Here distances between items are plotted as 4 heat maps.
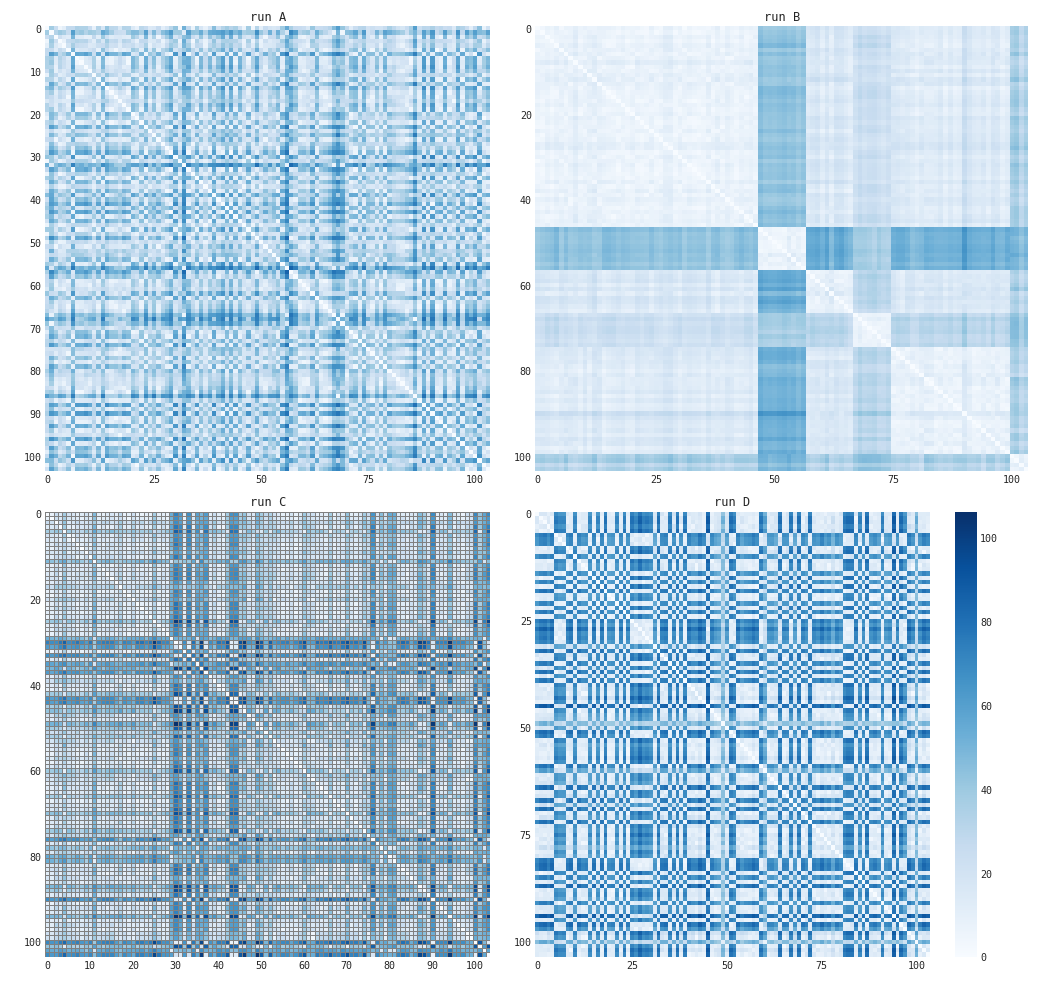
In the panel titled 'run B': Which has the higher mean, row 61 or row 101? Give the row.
101
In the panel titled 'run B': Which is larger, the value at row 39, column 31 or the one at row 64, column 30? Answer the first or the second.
the second
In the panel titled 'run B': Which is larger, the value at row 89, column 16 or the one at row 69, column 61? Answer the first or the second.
the second
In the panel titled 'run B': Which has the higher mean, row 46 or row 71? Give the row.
71
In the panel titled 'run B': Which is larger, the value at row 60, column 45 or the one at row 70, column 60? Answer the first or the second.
the second
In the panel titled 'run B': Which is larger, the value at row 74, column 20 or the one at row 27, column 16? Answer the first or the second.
the first
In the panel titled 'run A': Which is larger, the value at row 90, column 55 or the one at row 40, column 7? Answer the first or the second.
the first
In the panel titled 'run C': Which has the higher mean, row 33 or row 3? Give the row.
33
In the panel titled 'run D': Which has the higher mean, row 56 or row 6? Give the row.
6
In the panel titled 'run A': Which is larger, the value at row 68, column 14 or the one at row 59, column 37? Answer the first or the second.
the first
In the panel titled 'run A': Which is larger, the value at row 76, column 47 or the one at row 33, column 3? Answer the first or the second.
the second
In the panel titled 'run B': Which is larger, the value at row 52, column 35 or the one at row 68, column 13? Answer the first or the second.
the first
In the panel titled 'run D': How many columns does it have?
104
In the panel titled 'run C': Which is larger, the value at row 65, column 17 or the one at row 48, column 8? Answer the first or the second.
the first
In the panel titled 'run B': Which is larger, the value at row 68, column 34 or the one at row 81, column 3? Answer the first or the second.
the first
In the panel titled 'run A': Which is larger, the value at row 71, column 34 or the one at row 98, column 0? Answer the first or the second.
the second
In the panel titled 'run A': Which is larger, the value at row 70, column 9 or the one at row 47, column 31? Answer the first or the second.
the second
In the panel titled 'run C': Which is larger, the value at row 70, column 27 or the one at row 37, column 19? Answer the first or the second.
the second
